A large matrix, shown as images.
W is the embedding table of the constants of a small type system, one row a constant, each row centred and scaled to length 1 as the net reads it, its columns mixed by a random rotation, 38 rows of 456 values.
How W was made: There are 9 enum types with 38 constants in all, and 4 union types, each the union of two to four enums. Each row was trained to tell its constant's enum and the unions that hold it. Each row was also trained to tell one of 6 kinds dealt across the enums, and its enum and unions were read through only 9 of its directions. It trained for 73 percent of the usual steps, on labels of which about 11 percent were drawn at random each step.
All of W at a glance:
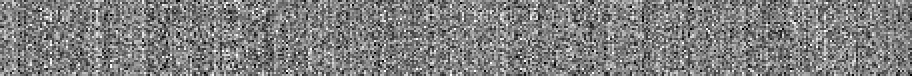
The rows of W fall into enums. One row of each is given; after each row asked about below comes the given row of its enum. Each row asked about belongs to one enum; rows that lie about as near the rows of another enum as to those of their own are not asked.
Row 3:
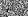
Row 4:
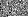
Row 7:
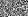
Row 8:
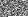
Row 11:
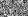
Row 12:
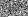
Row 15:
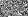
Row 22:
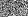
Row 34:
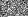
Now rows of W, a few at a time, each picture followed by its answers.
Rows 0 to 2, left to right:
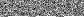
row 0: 11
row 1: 12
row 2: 3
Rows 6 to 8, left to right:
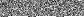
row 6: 22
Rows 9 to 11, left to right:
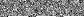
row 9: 7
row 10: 22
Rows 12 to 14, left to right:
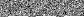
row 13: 34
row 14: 4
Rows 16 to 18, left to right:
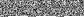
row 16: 11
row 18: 11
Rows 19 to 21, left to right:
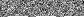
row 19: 34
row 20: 8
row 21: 7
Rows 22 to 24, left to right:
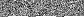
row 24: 15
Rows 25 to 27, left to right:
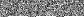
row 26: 7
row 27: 15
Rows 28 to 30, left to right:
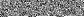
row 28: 3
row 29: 15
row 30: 22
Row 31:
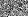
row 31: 7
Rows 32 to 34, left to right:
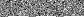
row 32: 12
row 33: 12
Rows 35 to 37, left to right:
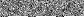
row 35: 22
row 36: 3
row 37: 3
